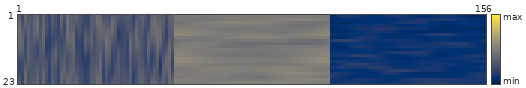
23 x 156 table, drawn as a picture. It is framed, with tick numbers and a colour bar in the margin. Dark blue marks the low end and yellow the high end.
The table splits into one row of 3 panels. Panel 1,1: low, streaked downward. Panel 1,2: middling, streaked across, faint in contrast. Panel 1,3: very low, streaked across, faint in contrast.
